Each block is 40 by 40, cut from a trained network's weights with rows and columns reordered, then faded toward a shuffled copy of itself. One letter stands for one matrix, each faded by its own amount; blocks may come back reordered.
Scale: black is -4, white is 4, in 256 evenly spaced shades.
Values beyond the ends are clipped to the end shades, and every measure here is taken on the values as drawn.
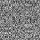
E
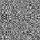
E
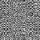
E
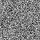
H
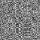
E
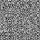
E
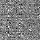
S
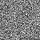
H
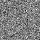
H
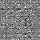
S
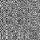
E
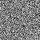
H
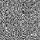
E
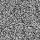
H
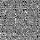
S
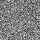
H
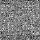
S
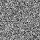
H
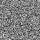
H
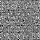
S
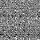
S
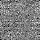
S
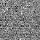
S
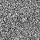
H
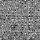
S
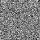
H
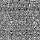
S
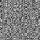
E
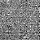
S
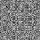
E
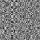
E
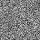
H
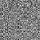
E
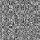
E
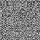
E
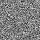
H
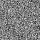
H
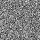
H
